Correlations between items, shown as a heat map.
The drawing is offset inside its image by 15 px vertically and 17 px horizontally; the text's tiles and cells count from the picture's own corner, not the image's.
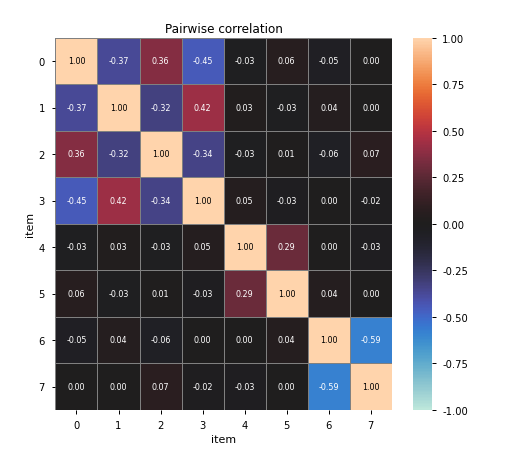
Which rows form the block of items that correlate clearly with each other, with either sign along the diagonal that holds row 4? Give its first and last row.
4 to 5
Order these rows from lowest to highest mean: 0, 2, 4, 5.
0, 2, 4, 5
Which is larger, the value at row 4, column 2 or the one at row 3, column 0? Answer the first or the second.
the first
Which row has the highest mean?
5
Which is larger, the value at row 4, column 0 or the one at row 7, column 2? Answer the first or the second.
the second
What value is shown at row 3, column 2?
-0.34
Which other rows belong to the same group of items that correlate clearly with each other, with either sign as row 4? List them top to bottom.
5
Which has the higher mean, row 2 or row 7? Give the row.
2
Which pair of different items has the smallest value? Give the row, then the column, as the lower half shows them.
7, 6
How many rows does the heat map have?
8
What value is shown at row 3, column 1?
0.42
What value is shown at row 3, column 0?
-0.45
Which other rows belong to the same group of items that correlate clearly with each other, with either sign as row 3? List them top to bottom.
0, 1, 2
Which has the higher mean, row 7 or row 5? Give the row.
5
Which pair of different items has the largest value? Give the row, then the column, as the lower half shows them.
3, 1
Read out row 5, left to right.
0.06 -0.03 0.01 -0.03 0.29 1.00 0.04 0.00
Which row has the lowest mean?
6
